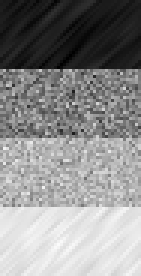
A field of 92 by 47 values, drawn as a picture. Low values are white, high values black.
The table splits into 4 rows of 1 panel. Panel 1,1: very high, slanting up to the right, faint in contrast. Panel 2,1: middling, fine-grained, strong in contrast. Panel 3,1: low, fine-grained. Panel 4,1: very low, slanting up to the right, faint in contrast.
